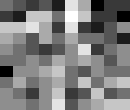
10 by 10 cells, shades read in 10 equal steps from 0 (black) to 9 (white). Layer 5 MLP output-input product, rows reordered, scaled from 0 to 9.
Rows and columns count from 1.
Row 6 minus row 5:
-1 0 2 2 3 0 -2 3 -1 0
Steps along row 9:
down down up up down up up down up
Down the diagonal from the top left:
4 1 8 6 3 5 3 4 3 7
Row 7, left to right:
0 5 5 6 7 4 3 5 4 4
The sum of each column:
42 44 43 49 48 54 51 36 37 40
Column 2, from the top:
3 1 7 5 4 4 5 6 4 5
